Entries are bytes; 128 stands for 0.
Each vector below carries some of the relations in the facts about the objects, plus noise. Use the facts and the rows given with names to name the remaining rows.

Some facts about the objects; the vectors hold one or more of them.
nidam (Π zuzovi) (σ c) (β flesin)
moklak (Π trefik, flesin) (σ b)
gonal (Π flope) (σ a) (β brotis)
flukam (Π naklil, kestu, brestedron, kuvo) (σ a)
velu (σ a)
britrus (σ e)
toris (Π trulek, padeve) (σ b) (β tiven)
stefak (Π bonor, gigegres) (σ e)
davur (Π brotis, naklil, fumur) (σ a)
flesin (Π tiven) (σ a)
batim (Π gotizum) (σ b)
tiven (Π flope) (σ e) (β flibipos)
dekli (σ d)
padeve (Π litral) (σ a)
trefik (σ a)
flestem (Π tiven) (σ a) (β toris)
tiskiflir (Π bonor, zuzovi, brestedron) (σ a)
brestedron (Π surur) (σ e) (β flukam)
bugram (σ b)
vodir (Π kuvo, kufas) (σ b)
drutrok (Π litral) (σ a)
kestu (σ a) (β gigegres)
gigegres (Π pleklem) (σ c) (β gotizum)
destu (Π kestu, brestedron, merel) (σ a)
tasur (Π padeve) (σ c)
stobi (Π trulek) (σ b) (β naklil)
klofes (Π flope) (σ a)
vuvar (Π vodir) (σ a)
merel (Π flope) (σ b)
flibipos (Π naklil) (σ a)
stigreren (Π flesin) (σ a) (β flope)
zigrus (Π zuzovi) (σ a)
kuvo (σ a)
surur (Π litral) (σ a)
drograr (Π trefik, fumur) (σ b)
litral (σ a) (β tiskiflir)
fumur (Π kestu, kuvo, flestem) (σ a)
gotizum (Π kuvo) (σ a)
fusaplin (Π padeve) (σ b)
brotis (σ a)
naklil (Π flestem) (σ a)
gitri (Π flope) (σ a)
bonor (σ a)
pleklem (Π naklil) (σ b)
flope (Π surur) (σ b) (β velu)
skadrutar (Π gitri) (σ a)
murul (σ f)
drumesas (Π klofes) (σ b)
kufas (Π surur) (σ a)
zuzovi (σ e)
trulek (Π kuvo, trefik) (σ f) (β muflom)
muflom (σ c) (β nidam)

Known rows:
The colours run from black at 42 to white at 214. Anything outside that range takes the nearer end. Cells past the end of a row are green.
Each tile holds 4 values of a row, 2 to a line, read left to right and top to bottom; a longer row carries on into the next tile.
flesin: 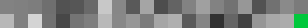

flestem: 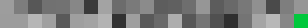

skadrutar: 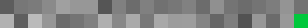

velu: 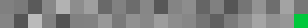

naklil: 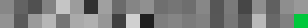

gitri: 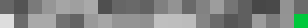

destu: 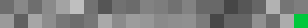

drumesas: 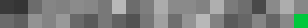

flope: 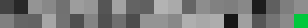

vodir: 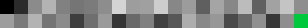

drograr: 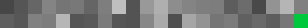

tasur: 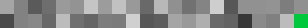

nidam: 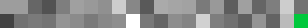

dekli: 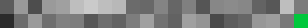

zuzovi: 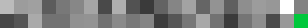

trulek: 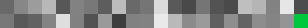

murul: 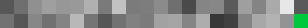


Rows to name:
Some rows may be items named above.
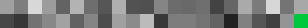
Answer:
brestedron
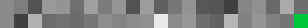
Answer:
trefik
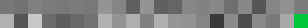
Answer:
stigreren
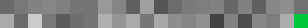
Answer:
stigreren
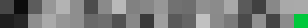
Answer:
pleklem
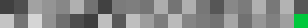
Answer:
gotizum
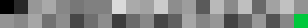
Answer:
vodir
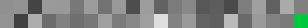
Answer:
trefik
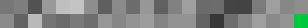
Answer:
kestu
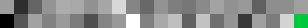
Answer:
gigegres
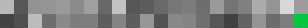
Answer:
britrus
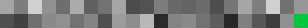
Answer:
brestedron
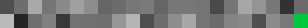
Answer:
surur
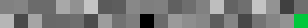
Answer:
padeve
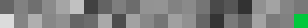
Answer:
fumur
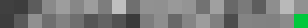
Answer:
bugram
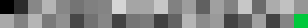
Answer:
vodir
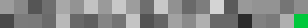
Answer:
tasur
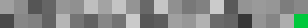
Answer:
tasur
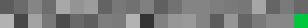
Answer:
drutrok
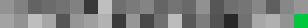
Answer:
flestem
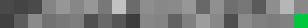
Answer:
bugram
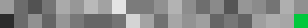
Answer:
muflom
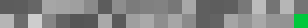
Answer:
kuvo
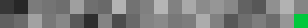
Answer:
batim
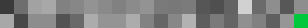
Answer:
kufas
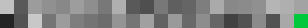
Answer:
stefak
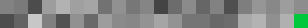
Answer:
bonor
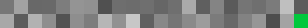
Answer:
zigrus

